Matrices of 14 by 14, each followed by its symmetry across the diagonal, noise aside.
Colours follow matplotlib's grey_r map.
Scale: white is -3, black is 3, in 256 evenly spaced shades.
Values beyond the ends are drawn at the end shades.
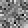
symmetric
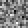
antisymmetric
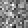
neither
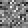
neither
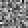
antisymmetric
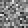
neither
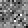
symmetric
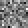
antisymmetric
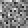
symmetric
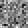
neither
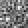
symmetric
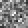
symmetric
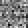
neither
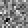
neither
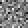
antisymmetric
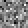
neither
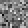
neither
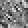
antisymmetric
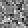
antisymmetric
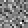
antisymmetric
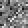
neither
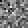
symmetric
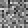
antisymmetric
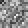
symmetric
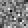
symmetric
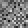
symmetric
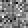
antisymmetric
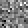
antisymmetric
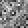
symmetric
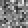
neither
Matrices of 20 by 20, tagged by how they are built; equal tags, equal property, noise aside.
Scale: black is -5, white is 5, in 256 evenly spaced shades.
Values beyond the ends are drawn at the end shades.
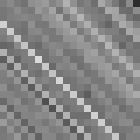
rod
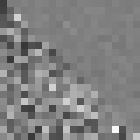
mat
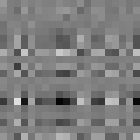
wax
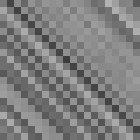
rod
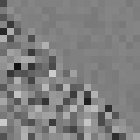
mat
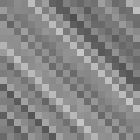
rod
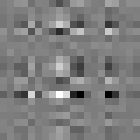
wax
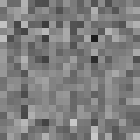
wax
